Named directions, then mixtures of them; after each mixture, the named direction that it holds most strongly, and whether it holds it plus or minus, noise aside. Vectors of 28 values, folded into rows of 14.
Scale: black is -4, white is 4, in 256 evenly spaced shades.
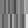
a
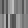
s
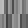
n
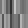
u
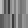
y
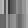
s, minus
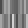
y, minus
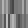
s, minus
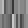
n, plus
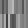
s, plus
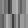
y, plus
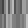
n, minus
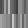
y, minus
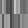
u, plus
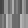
n, minus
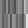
a, plus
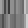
a, plus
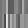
s, minus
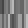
s, plus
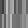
n, minus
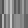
u, minus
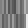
a, plus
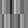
u, plus
